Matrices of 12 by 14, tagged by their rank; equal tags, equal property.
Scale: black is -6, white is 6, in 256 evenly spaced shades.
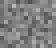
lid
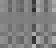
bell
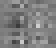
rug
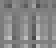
bell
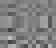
rug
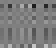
bell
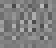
rug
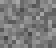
lid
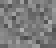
lid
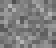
lid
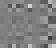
rug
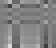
bell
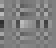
bell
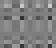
bell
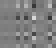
bell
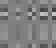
bell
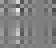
bell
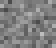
lid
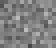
lid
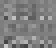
rug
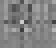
rug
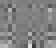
rug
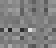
rug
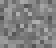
lid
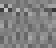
rug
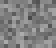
lid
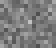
lid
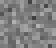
lid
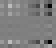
bell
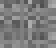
rug
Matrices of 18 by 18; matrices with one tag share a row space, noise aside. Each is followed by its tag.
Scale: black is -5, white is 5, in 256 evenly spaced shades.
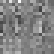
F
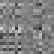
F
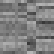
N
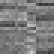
N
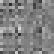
F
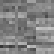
N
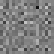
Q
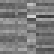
N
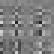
F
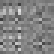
F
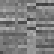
N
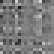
F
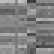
N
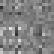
F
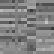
N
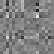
Q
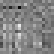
F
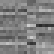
N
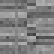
N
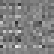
F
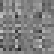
F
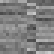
N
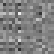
F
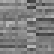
N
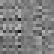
F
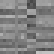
N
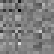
F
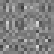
Q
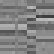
N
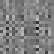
Q
